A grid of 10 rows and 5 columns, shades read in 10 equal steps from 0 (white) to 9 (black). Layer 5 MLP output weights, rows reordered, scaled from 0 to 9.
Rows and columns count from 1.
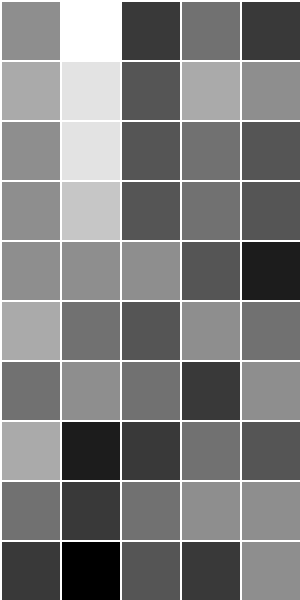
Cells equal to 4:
13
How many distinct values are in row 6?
4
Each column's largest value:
7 9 7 7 8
